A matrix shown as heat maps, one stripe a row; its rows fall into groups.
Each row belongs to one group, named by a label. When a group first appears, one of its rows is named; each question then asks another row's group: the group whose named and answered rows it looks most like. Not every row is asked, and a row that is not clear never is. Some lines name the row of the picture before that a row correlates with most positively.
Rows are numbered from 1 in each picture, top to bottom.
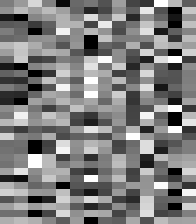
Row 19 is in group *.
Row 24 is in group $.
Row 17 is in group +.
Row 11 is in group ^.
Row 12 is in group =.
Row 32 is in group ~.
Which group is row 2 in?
+
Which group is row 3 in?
=
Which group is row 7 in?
~
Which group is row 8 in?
+
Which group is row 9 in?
*
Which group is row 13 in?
^
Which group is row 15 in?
=
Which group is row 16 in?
*
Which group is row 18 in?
+
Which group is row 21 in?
^
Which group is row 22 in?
^
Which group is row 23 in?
$
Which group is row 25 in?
+
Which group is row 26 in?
=
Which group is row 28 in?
+
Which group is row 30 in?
+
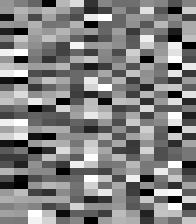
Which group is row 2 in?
+
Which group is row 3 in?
*
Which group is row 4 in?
~
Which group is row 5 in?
=
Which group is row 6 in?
+
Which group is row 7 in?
*
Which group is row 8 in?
~
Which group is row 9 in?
*
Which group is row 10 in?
+
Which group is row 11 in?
~
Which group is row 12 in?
=
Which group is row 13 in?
*
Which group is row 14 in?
+
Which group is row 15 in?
$
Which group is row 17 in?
*
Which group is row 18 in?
~
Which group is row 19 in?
+
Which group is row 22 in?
^
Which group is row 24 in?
*
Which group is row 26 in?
*
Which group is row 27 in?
=
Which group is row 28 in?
*
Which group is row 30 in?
*
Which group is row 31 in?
$
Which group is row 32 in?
$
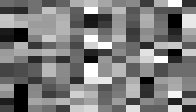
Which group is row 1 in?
*
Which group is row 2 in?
=
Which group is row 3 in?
+
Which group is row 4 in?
+
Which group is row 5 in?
=
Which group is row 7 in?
*
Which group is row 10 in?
=
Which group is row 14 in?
*
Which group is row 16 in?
*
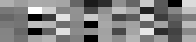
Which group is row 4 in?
$
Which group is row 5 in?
^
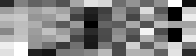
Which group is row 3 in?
+
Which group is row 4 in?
~
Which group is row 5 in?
+
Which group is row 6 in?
+
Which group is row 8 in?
~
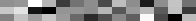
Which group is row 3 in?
+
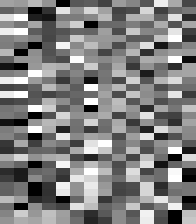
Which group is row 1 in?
$
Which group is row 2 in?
^
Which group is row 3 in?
~
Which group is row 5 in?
~
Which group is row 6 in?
*
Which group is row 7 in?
^
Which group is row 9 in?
*
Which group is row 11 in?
$
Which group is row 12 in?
~
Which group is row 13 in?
=
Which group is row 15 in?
=
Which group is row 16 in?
$
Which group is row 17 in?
^
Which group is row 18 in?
=
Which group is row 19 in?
$
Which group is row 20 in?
^
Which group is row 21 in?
*
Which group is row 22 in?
*
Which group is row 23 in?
+
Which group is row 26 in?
*
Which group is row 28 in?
^
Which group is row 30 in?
*
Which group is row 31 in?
+
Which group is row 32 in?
+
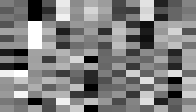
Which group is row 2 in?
^
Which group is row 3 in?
^
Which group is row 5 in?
$
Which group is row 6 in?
$
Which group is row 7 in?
$
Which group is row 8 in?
=
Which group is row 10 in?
=
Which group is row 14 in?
+
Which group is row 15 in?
^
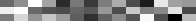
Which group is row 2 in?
~
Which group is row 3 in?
+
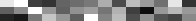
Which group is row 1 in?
~
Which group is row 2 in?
$
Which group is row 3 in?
=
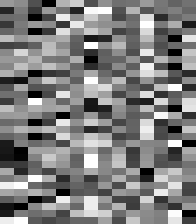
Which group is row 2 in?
*
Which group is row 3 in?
^
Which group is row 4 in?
*
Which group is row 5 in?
^
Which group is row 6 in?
+
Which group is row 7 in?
=
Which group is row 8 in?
+
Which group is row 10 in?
+
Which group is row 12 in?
=
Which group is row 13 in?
*
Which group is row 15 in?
$
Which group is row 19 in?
+
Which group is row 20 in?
^
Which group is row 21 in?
*
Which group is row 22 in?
=
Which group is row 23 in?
=
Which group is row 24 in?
=
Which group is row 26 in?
$
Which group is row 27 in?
~
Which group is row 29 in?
^
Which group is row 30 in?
=
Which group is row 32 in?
~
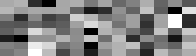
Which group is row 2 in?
+
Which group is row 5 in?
$
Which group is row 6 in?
=
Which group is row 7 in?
$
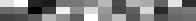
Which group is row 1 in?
~
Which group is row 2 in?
^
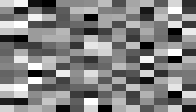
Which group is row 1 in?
~
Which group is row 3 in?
$
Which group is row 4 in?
~
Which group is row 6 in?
=
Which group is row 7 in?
*
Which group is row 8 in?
*
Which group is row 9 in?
+
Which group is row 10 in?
$
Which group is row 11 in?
^
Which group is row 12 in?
$
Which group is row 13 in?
~
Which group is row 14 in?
+
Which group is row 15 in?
=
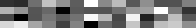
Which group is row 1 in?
=
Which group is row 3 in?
*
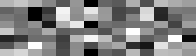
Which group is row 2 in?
^
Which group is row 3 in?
^
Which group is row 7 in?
$
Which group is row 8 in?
~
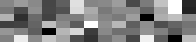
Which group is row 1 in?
*
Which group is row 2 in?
*
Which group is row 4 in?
=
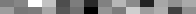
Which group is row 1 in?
$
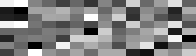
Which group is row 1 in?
~
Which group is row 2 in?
=
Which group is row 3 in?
=
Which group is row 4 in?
~
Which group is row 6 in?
*
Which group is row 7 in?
^
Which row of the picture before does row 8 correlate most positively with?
1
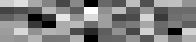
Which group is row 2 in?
=
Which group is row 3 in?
^
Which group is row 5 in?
+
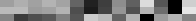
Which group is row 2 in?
+
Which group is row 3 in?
*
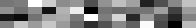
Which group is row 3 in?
=
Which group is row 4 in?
+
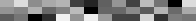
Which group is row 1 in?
+
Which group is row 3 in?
^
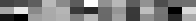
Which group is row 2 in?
+
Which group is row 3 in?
=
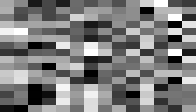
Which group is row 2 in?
*
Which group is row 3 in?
*
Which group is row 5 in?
~
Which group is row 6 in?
+
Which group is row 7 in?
^
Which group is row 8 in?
*
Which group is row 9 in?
+
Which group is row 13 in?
^
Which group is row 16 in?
=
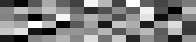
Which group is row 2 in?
+
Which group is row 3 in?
^
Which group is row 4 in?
$
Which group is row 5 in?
~
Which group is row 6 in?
=
